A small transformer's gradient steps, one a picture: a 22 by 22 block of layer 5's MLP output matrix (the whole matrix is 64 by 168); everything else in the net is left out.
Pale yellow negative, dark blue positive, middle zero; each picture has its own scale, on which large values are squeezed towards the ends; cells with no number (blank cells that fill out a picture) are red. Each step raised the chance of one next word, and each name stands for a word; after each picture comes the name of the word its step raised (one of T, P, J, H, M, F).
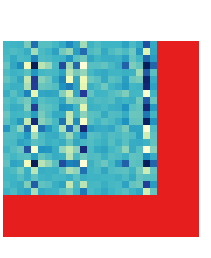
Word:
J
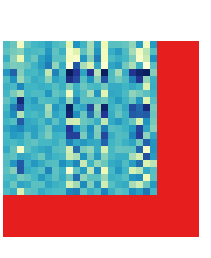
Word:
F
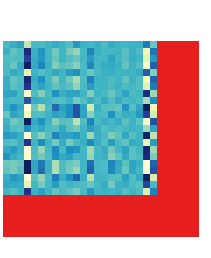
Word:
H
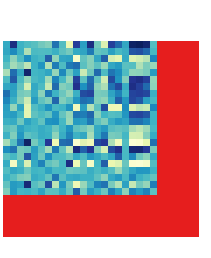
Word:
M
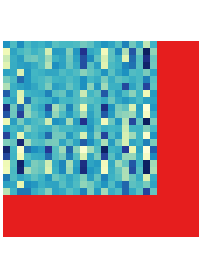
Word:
H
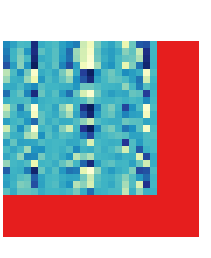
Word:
F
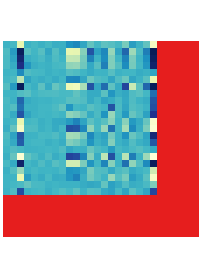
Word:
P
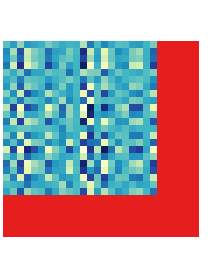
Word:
H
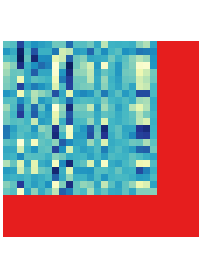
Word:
J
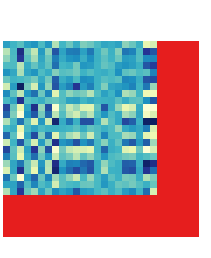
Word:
H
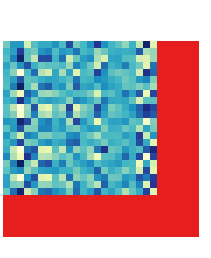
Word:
H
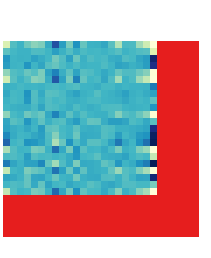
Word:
M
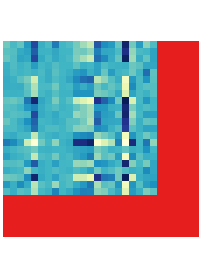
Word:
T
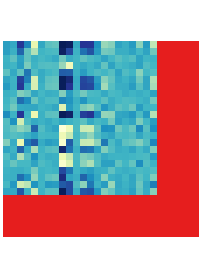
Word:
M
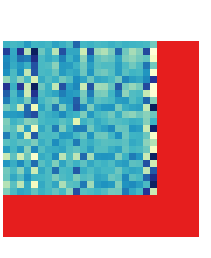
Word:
P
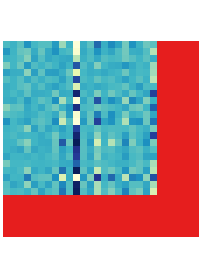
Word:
T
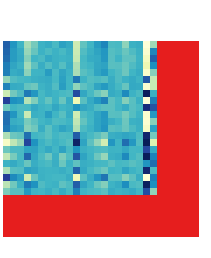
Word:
T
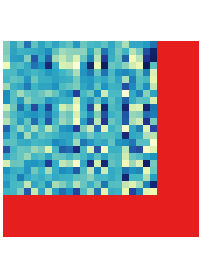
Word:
J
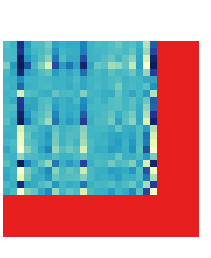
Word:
J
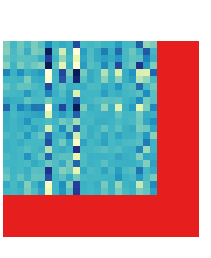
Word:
F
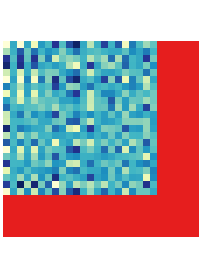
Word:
M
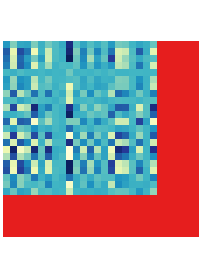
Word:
H
